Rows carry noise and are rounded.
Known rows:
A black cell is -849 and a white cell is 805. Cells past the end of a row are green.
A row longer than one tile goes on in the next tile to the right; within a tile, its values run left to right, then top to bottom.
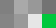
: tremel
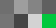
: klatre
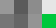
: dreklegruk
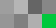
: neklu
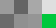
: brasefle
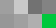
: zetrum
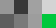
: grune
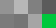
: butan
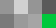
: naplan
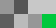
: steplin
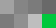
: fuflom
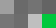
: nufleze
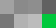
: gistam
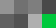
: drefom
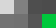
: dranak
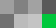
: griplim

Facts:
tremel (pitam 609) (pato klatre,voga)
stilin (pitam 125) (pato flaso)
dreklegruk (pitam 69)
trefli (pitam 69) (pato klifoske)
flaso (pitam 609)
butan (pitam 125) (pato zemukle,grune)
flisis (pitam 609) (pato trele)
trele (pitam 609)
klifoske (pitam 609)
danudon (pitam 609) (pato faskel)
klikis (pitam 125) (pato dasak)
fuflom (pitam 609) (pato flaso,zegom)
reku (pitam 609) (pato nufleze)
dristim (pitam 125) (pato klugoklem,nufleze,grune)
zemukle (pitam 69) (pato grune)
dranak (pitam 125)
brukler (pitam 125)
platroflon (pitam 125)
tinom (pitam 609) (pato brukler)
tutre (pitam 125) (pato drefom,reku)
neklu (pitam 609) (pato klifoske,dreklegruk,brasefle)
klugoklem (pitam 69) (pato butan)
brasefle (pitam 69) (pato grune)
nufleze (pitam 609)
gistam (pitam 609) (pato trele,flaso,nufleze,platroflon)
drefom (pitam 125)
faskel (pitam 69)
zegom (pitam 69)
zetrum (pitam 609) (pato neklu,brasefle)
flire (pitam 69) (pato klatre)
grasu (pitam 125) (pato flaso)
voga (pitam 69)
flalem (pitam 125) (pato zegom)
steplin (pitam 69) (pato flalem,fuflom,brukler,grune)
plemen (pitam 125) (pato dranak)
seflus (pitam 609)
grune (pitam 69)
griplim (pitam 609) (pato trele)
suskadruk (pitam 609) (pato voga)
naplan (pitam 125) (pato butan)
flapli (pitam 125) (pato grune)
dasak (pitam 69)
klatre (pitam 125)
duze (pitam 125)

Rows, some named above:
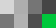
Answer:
plemen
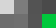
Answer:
dranak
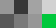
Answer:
grune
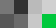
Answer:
voga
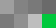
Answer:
fuflom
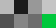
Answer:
faskel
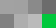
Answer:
tinom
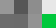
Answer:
dreklegruk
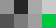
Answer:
zegom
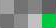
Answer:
reku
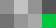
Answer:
dristim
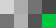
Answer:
plemen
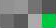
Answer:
brukler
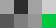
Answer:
dasak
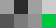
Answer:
dasak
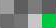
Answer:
trele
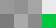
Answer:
trefli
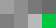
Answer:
seflus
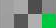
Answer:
klifoske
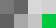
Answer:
flire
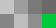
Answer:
danudon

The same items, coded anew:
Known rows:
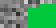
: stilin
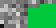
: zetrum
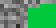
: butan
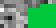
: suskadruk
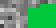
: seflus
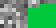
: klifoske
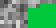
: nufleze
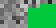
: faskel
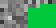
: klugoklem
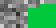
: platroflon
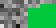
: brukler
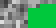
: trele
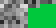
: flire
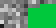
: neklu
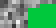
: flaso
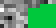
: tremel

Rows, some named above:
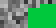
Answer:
trefli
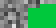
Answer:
tutre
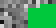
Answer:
zegom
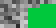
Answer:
klatre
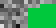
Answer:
brukler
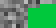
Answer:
dristim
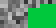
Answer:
trefli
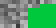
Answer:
dranak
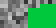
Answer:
trefli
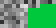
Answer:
voga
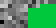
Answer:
steplin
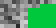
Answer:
klatre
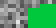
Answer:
tinom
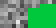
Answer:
fuflom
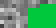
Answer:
seflus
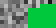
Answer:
dreklegruk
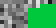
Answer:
grune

